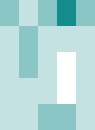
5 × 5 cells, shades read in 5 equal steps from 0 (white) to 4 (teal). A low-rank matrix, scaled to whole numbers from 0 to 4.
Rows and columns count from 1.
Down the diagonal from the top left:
2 2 1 0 1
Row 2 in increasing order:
1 1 1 1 2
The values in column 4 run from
0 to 4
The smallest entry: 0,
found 2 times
